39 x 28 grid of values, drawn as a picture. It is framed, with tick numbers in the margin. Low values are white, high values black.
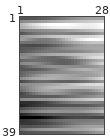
The histogram is bell-shaped. The ninth with the highest average is the bottom left. The ninth with the lowest average is the top right. The grain runs across in streaks. Values rise toward the bottom left.
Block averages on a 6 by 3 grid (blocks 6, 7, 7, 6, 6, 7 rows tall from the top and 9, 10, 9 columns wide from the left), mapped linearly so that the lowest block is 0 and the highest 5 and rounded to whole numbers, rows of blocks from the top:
210
320
331
221
432
543
